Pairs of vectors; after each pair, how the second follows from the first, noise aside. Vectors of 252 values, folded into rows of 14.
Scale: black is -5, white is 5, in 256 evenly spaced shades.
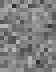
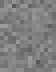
shrunk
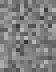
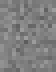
shrunk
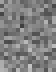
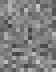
wrapped around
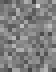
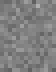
shrunk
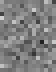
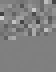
partly zeroed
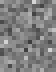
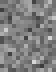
wrapped around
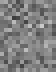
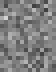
wrapped around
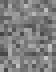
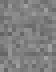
shrunk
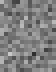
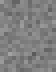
shrunk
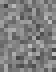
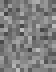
wrapped around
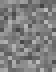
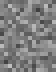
wrapped around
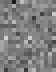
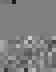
partly zeroed
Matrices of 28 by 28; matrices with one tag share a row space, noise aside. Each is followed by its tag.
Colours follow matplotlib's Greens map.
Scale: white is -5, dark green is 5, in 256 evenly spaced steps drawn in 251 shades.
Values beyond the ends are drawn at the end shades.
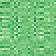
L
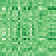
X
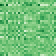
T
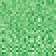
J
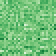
T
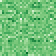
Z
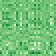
Z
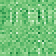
J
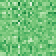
X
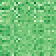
L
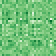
Z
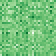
Z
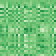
T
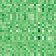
J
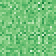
J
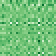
J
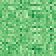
Z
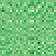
J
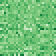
T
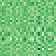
J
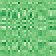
X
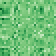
L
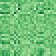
L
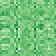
L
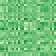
T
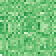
T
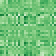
T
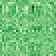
Z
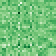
X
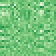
L
